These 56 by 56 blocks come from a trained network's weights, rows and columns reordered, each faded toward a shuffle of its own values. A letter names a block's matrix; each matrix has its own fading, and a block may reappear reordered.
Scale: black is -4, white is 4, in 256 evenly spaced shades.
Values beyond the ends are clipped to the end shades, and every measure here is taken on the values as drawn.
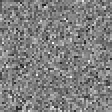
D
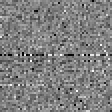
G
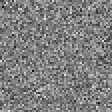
D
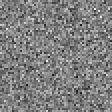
D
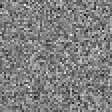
D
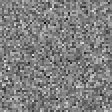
D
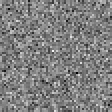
D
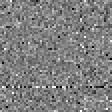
G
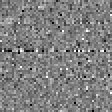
G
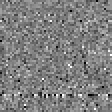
G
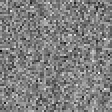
D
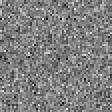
D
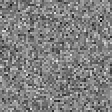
D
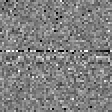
G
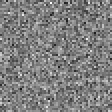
D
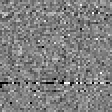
G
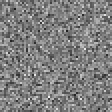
D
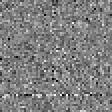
G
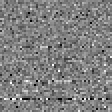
G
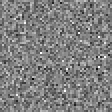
D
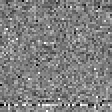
G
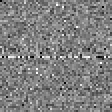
G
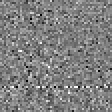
G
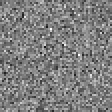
D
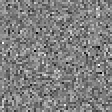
D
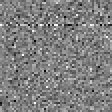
G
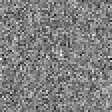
D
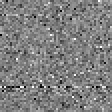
G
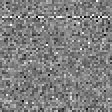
G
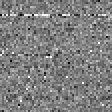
G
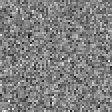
D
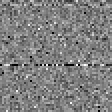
G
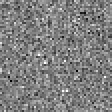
D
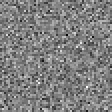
D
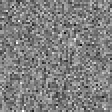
D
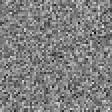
D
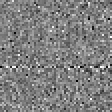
G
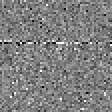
G
